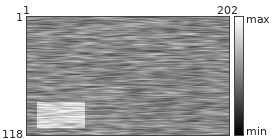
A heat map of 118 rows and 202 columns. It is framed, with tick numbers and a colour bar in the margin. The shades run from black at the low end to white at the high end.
Ninth with the highest average: bottom left. Mirror symmetry: none. Odd patch: higher, in the bottom left. Histogram: skewed, a long tail of high values. Grain: streaks across.
